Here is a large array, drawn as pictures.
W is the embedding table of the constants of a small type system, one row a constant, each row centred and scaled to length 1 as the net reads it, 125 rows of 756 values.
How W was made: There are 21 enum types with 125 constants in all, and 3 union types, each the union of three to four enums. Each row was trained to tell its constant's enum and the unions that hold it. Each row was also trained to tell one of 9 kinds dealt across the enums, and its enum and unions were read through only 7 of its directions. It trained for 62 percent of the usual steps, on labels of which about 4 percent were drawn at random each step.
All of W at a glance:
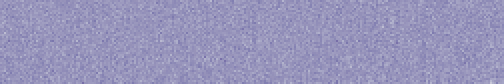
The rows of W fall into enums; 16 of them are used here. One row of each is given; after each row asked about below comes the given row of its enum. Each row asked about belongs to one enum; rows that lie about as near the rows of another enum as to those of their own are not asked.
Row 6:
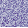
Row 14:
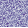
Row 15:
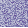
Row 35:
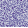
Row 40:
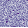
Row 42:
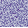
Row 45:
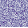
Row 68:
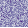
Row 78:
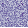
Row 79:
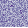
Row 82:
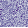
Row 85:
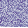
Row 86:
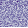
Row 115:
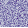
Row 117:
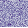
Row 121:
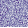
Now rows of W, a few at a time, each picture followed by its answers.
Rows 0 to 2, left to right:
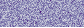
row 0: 42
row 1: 115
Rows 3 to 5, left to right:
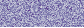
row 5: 15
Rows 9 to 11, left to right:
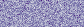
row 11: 6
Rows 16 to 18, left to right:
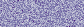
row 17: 115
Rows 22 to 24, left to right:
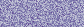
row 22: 35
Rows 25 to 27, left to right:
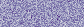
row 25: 115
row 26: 15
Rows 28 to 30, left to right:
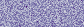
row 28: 40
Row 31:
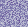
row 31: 117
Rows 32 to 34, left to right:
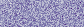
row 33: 40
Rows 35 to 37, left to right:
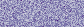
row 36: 6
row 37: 117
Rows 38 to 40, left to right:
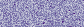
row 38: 15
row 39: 15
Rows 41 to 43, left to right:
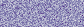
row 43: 14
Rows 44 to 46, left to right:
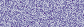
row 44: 40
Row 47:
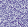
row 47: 68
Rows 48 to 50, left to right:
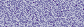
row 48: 86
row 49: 86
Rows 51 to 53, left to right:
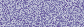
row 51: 15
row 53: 35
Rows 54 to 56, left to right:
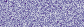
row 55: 79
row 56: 68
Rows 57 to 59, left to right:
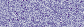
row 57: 45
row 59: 117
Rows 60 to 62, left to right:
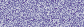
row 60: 6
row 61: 85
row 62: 6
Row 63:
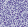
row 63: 115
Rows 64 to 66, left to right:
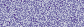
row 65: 40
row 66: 45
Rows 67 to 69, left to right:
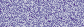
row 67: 79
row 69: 85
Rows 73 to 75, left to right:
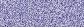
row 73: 117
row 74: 45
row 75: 6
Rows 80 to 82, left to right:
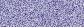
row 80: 115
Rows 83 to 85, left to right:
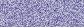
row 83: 117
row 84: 14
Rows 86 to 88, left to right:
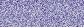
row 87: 79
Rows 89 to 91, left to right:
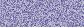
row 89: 45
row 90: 79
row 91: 40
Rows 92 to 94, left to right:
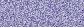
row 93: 35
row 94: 14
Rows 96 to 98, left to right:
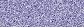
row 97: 14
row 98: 115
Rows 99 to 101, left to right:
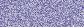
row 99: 86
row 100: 79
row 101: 35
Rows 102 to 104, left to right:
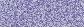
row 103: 86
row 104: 86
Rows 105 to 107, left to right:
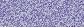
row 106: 15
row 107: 68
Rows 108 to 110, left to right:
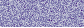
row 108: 40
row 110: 117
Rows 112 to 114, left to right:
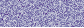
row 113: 79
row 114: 68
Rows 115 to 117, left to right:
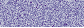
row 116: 121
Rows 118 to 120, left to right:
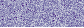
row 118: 82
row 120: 6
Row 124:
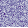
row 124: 86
